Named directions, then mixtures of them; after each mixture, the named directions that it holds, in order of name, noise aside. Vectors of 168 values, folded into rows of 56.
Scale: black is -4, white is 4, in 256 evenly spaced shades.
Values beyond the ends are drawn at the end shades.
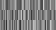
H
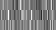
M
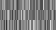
H, M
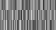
H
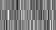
H, M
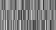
H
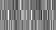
M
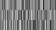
H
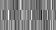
M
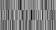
H, M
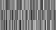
H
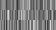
H, M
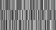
H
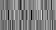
H, M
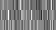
M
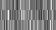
H, M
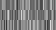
H, M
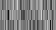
H, M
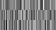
H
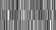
H, M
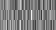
H, M
